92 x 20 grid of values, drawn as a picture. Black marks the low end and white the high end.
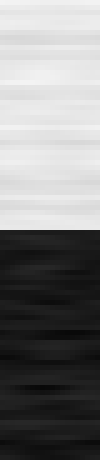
It is made of 2 by 1 panels. Panel 1,1: very high, streaked across, faint in contrast. Panel 2,1: very low, streaked across, faint in contrast.
